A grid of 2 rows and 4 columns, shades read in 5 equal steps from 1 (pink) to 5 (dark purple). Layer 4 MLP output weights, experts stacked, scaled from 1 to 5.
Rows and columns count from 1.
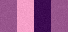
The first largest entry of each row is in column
3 3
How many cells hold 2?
0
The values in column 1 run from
3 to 3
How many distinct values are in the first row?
3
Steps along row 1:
down up down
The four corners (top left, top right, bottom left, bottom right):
3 3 3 3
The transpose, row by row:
3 3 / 1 1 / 5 5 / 3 3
